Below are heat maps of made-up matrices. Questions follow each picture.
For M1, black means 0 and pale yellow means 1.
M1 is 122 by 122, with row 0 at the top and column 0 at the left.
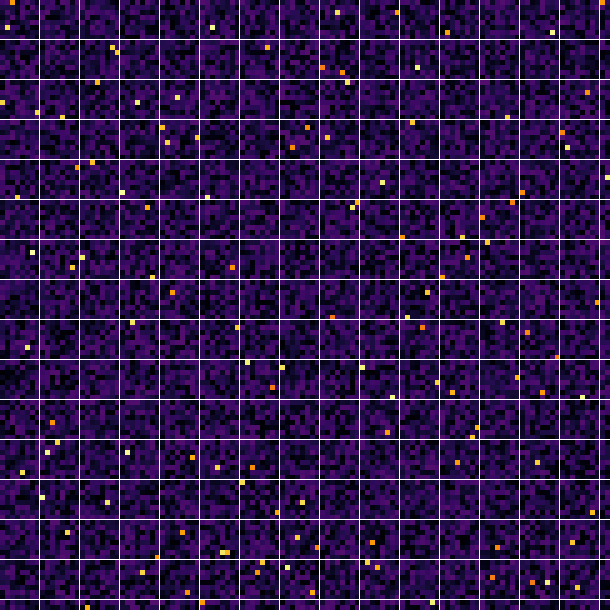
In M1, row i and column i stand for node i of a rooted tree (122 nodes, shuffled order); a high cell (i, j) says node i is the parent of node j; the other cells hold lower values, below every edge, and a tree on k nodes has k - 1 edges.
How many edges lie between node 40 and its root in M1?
3
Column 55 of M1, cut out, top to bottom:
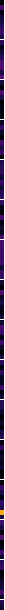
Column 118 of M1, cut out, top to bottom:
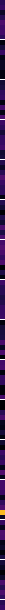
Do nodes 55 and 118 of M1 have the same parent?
yes
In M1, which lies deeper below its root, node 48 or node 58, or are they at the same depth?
node 48
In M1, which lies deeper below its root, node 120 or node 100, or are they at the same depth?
node 100
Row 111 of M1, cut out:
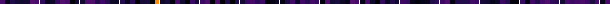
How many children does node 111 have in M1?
1
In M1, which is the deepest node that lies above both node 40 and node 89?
0
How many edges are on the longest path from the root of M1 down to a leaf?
12
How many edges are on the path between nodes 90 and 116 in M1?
3
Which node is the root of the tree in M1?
20
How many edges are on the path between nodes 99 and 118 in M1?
9
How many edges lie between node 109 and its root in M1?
5
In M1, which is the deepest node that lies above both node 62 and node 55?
102
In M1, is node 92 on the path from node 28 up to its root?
no
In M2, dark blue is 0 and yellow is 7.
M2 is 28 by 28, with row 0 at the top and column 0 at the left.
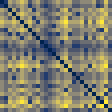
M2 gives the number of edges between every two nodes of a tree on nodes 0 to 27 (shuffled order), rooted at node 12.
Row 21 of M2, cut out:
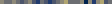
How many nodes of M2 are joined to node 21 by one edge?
3
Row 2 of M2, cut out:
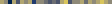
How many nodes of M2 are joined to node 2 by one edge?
1
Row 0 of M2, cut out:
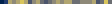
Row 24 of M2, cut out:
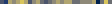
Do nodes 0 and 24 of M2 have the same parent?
yes
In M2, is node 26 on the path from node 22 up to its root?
no
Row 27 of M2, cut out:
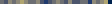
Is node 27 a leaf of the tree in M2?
no
